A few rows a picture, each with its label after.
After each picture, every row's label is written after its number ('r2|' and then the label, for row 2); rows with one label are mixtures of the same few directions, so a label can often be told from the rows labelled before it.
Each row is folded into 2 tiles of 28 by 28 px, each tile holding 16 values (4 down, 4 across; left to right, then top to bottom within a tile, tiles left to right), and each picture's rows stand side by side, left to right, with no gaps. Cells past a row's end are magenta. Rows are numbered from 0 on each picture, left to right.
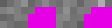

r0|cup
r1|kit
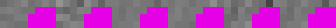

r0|cup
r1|cup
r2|kit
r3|kit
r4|kit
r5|kit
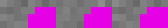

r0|cup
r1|kit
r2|cup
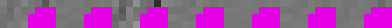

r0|kit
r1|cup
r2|kit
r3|cup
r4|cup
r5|cup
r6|kit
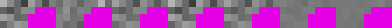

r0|cup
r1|kit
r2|cup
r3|cup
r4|cup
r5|cup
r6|kit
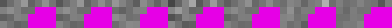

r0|cup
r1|cup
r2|cup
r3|cup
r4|cup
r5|kit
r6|kit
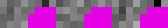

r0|kit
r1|cup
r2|kit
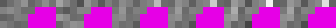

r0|cup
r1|cup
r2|kit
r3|kit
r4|kit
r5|kit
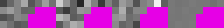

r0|cup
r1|cup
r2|kit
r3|kit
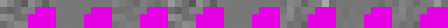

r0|cup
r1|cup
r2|cup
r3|cup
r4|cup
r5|kit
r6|kit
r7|kit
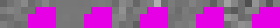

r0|cup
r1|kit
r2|kit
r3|kit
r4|cup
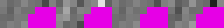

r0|kit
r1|kit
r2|kit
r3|kit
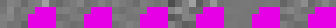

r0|kit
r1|cup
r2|cup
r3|cup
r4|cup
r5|cup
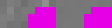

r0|kit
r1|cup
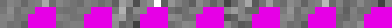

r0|kit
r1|cup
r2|kit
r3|cup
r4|cup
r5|kit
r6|kit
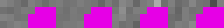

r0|cup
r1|kit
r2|kit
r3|kit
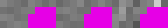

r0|cup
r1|cup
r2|kit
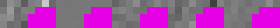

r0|kit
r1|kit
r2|cup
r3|kit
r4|kit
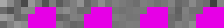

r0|cup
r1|cup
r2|cup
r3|kit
